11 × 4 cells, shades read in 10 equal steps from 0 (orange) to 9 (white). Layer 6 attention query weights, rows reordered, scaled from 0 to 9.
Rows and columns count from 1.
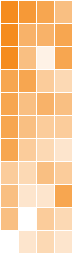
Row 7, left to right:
2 5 6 7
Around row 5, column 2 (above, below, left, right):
2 4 2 3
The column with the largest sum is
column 3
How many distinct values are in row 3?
4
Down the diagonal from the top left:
0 3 8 6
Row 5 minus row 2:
2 1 0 2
